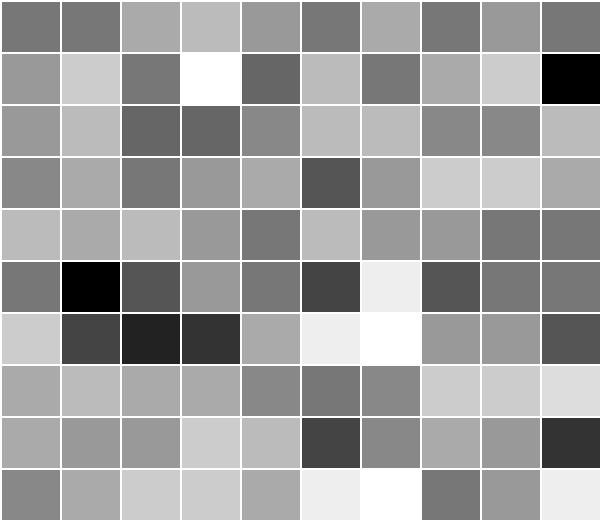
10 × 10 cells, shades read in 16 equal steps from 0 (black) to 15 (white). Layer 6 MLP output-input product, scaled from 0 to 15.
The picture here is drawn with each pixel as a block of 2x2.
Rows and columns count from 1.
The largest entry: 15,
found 3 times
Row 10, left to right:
8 10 12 12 10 14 15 7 9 14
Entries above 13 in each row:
0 1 0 0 0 1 2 0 0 3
